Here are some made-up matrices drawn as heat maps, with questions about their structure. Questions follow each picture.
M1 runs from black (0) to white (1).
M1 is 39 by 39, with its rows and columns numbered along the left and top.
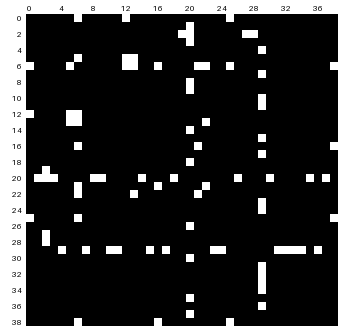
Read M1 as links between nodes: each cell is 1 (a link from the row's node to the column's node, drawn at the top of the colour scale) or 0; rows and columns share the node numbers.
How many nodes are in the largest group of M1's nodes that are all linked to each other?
3
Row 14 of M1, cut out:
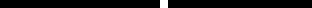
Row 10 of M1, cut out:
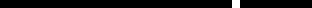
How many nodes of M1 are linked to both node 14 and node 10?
0
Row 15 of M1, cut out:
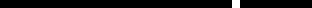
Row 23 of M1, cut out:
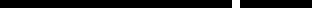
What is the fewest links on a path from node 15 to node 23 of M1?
2
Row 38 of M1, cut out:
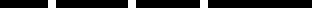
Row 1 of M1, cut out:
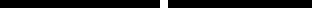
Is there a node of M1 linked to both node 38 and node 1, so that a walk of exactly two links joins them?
no
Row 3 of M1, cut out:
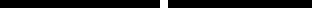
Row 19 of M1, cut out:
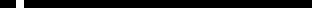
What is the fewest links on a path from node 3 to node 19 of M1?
3
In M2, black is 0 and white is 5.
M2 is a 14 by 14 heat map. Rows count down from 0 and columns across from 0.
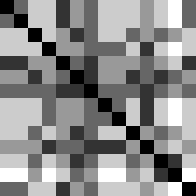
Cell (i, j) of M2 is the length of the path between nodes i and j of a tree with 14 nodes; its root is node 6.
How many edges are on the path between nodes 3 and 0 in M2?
4
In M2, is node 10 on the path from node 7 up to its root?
yes
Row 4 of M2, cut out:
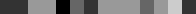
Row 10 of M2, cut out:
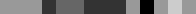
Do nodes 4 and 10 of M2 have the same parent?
yes
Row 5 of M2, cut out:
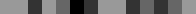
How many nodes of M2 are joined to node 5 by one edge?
4
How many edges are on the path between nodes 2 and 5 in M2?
1
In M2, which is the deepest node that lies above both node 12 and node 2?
5
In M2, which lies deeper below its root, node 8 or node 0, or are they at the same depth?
the same depth
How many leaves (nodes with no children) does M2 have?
9
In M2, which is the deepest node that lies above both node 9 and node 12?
5
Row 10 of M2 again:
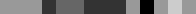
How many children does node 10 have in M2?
3
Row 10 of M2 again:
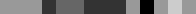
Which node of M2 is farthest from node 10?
12
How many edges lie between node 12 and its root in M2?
3
